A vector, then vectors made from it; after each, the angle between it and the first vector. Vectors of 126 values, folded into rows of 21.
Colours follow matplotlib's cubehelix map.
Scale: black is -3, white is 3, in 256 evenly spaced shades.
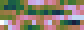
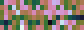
partly opposed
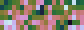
partly aligned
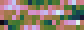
nearly opposite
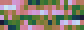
nearly opposite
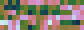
nearly parallel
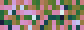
partly opposed
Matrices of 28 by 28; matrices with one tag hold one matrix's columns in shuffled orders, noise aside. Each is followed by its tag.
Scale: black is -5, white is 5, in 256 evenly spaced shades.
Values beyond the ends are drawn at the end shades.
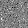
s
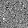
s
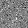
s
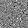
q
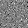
q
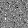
s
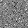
q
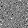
q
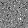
s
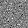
q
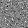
q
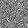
q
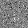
s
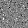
s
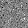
s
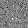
s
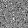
s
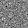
q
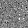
s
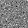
q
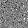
s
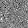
s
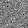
q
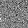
s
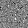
s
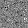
s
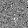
s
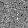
s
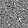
q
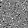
q
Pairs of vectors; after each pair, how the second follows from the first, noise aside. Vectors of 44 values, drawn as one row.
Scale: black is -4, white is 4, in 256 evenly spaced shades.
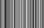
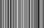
reversed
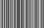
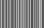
shuffled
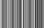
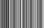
reversed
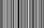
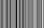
shuffled
